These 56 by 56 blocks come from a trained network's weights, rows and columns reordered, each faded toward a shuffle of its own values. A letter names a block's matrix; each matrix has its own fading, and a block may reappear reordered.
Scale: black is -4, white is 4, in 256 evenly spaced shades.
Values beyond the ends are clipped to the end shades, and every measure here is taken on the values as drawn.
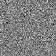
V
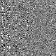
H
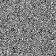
V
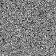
V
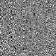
H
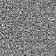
H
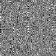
H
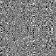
H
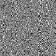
H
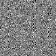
H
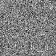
V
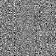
H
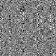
H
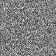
V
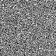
V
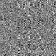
H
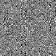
H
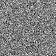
V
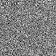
V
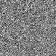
V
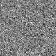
V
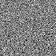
V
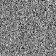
V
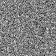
V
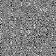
H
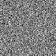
V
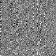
H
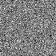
V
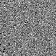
V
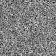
V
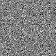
H
